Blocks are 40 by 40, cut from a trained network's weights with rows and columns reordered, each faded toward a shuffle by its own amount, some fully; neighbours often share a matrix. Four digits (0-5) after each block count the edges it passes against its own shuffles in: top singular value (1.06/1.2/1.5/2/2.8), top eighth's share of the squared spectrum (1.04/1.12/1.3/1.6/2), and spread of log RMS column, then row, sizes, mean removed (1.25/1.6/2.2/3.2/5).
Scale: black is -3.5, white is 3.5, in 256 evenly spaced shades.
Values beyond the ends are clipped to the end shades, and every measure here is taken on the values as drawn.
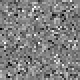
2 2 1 2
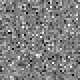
0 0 0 0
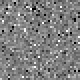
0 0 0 0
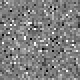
0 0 0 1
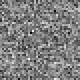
2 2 0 0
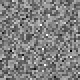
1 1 0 0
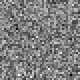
0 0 0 0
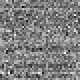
3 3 0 1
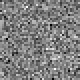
0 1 0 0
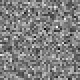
1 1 0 0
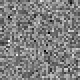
0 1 0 0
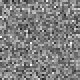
1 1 0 0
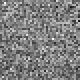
1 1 0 0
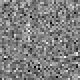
1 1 1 0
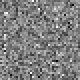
1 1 1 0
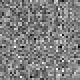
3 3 1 1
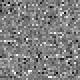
2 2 0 1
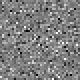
1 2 0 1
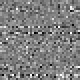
3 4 0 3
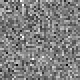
2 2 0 0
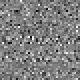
3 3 0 2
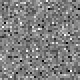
1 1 0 0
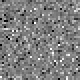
0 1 0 1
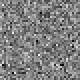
1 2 0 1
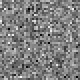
2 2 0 1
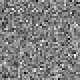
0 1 0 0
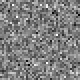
0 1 0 0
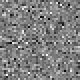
2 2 0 0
